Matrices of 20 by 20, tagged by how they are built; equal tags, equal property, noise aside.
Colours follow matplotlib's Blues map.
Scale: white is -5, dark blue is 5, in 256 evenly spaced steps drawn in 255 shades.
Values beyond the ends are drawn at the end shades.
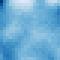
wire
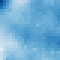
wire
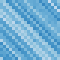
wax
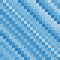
wax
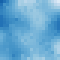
wire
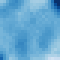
wire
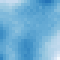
wire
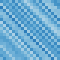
wax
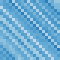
wax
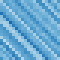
wax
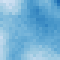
wire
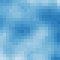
wire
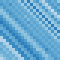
wax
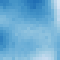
wire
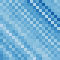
wax
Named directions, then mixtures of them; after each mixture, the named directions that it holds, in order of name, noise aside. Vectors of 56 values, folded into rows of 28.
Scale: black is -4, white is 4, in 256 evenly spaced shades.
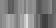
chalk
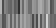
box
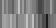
box, chalk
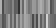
box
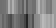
chalk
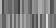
box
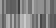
box, chalk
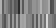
box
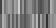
box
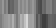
chalk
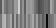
box, chalk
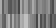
box, chalk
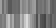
box, chalk
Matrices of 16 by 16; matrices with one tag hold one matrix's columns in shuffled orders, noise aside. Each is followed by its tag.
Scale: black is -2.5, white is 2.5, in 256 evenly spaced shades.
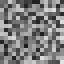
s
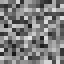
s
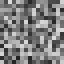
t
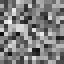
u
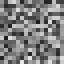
s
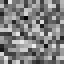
u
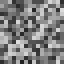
t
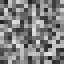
t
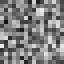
t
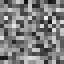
s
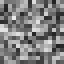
u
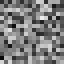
s
